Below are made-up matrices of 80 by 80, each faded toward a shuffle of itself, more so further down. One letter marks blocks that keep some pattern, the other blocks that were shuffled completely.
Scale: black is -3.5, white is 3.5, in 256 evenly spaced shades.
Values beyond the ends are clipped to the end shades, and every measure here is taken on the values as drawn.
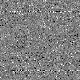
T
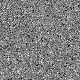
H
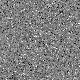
H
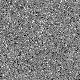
H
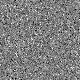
H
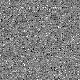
T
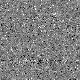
T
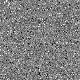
T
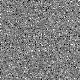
T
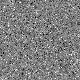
H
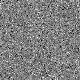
T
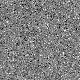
H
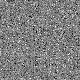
H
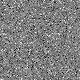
H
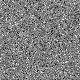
H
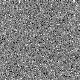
T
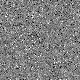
H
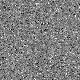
H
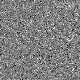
T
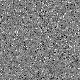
T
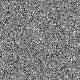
H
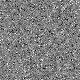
T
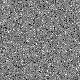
T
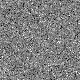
H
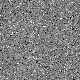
H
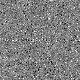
T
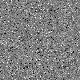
T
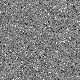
H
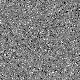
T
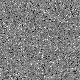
H
